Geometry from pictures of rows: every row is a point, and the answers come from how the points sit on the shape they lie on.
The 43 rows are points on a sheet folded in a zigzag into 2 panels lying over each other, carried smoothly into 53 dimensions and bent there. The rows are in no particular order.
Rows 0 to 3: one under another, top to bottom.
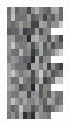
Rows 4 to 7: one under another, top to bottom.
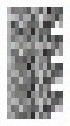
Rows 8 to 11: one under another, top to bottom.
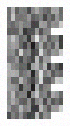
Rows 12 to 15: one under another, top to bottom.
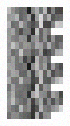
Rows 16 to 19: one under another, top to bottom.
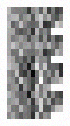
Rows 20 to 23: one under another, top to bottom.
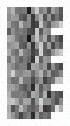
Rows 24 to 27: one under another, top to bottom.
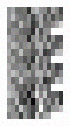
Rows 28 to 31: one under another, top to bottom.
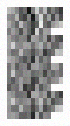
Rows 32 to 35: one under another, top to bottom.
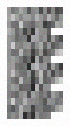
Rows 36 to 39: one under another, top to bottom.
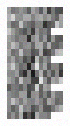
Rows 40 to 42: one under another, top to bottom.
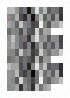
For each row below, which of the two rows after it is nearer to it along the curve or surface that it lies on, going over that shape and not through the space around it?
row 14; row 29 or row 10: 10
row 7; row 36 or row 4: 4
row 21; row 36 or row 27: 27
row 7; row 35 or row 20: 20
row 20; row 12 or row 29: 12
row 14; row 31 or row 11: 11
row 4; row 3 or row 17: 17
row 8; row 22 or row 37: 22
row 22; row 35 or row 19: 35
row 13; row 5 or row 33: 5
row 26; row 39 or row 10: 39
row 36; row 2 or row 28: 2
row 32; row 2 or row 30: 2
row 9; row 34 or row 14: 34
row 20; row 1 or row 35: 1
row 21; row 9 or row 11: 11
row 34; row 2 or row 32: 2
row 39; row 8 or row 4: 4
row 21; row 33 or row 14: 14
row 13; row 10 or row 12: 12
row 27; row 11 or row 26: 11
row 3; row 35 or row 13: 13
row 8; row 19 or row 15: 15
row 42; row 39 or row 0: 0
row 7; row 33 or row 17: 17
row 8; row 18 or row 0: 0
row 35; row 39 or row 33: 33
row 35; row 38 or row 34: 34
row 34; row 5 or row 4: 4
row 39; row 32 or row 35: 32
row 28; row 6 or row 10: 6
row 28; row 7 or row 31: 7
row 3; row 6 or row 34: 6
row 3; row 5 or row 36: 5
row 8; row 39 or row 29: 29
